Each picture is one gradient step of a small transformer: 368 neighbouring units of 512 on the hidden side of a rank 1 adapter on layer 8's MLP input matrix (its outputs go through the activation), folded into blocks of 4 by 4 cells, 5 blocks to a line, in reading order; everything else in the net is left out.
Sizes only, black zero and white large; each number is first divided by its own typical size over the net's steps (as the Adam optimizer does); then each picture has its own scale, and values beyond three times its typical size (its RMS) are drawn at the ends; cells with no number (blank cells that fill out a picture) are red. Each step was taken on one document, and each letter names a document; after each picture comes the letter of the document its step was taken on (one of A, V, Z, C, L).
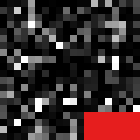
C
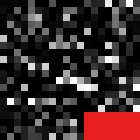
C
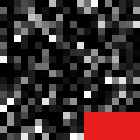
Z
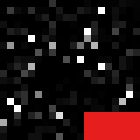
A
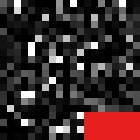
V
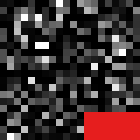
Z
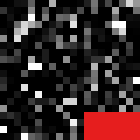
C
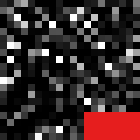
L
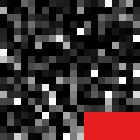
Z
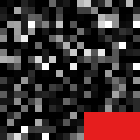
Z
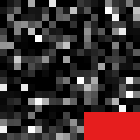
C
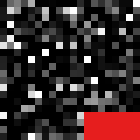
L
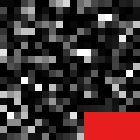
Z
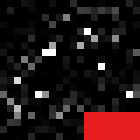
A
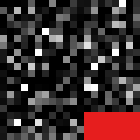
C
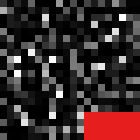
V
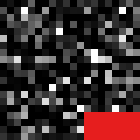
Z
